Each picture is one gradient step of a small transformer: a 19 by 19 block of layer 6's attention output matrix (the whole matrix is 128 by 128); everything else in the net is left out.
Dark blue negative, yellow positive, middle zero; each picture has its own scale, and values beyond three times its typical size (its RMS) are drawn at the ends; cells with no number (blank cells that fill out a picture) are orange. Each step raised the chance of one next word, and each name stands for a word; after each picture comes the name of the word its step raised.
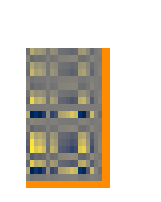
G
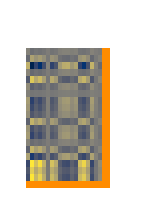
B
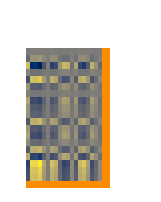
B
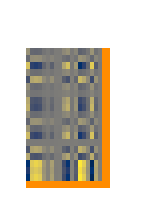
B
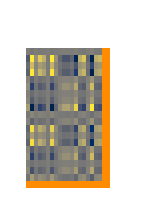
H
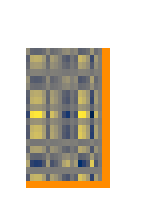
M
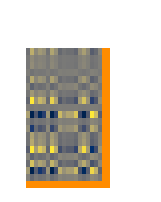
G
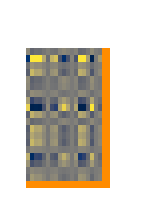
H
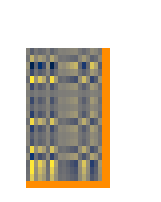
B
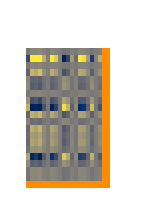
H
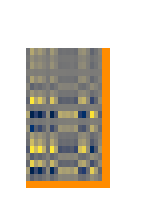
G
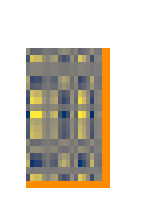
M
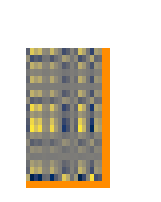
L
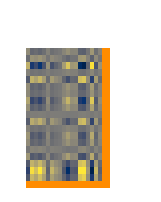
B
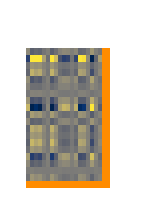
H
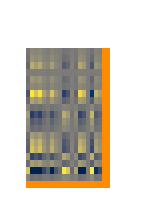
G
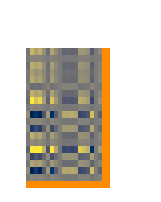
G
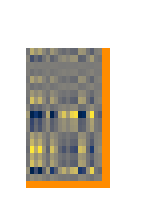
G
